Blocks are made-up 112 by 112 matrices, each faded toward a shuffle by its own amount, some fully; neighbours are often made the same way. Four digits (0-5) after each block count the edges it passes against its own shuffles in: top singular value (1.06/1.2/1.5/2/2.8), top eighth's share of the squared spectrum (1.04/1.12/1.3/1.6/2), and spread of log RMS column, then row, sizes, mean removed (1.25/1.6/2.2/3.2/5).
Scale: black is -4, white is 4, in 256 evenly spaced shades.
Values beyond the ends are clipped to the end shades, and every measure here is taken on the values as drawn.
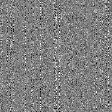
2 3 4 0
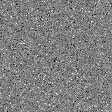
0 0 0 0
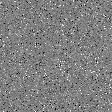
0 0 0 0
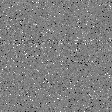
2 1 0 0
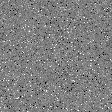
1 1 0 0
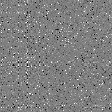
4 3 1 1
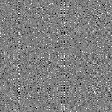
4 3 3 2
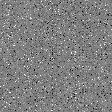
3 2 1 0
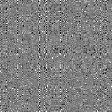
5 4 3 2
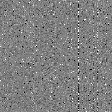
4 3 2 0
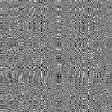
5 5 4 3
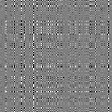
5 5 4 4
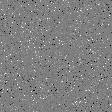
0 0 0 0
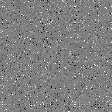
4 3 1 1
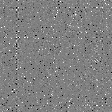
4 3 1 1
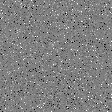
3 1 0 0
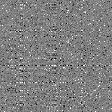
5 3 2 2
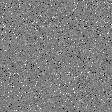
2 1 0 0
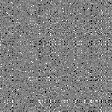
5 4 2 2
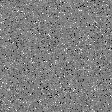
2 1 0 0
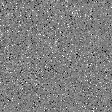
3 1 0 0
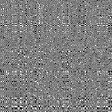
5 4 3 3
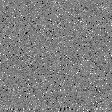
3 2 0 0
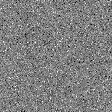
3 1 0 0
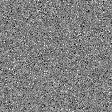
3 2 0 0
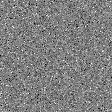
0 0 0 0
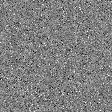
1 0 0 0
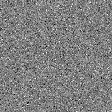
3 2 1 0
